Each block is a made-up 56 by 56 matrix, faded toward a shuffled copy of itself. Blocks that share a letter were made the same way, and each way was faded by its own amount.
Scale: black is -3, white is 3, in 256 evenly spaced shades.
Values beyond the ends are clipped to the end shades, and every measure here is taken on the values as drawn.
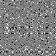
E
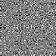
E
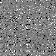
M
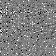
M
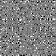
E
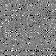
E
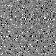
M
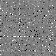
M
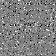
M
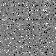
M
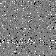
M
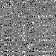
E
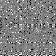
E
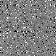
M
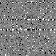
E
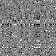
E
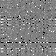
E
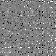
M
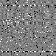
E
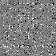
M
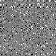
E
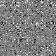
M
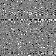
E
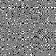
E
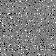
M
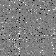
M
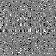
E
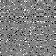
E
